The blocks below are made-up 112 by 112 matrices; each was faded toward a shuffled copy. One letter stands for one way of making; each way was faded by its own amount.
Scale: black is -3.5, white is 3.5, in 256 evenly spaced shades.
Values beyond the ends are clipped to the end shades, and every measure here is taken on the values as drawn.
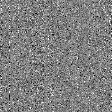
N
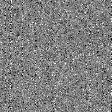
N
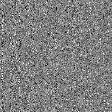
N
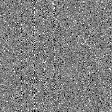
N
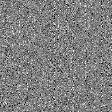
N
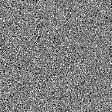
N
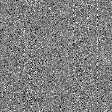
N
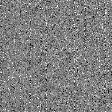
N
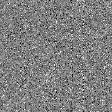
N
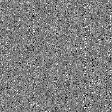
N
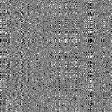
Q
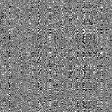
Q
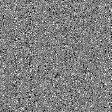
N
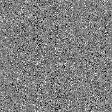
N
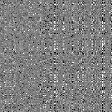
Q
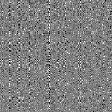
Q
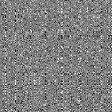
Q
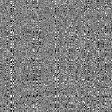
Q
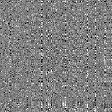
Q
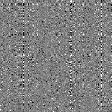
Q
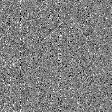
N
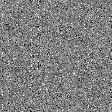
N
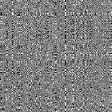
Q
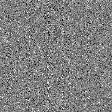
N
